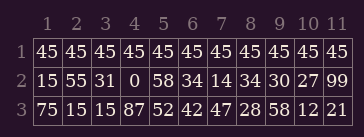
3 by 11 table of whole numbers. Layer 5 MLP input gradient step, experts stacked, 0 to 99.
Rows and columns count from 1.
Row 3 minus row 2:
60 -40 -16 87 -6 8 33 -6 28 -15 -78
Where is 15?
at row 2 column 1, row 3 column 2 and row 3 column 3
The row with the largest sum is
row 1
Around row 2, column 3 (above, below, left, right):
45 15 55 0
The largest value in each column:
75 55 45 87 58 45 47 45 58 45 99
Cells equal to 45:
11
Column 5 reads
45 58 52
